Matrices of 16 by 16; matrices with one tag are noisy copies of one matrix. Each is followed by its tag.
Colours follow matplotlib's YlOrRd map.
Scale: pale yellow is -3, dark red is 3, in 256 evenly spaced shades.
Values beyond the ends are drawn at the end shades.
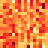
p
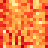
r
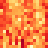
r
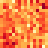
p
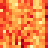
r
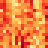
r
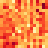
p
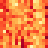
r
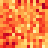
p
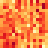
p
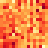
p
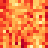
r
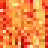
r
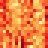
r
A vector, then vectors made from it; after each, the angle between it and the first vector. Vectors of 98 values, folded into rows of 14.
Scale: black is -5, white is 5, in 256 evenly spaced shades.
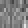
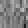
nearly opposite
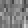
nearly parallel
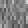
partly opposed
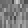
partly aligned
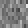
partly opposed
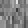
partly opposed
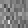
orthogonal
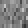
nearly opposite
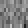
nearly opposite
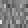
orthogonal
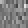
orthogonal
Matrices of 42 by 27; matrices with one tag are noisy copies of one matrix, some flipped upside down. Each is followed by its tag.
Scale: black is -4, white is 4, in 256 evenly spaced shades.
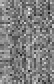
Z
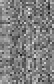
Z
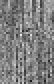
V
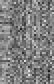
Z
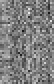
Z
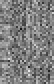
Z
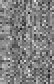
Z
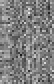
Z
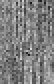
V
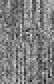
V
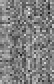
Z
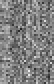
Z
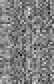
Z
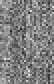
Z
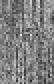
V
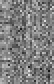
Z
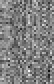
Z
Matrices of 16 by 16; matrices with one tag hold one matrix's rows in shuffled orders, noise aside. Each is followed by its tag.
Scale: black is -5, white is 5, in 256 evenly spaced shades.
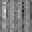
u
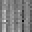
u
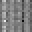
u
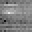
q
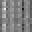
u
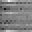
q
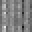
u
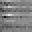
q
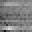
q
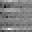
q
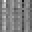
u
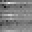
q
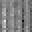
u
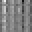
u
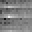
q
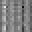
u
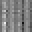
u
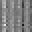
u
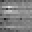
q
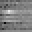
q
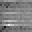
q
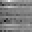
q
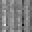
u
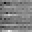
q
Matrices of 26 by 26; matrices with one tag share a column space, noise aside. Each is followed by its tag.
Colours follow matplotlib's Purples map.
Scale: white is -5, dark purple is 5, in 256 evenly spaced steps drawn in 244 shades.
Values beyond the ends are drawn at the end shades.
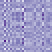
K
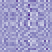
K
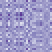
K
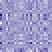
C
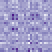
C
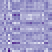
C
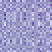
K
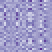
K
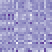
C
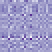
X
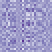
K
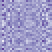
K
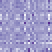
C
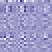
X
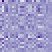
X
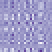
C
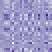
C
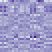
X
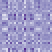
C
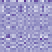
X
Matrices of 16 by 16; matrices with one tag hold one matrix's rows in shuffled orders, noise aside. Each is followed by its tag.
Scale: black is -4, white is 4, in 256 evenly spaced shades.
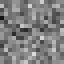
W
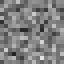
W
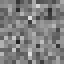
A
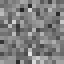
A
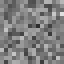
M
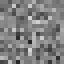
A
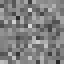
A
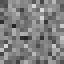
W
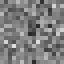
M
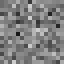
A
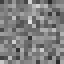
A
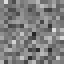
M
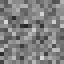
W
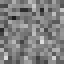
W
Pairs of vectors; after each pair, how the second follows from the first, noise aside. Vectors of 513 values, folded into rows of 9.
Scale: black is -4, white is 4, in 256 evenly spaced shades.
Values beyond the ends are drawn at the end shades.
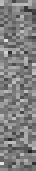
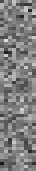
sign-scrambled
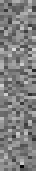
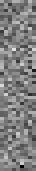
copied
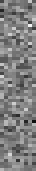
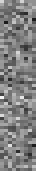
wrapped around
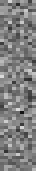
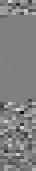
partly zeroed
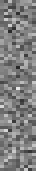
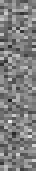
wrapped around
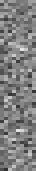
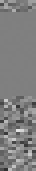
partly zeroed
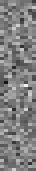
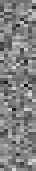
sign-scrambled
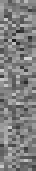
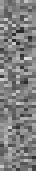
copied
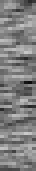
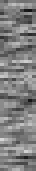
wrapped around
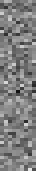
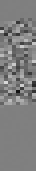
partly zeroed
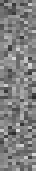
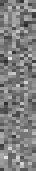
wrapped around
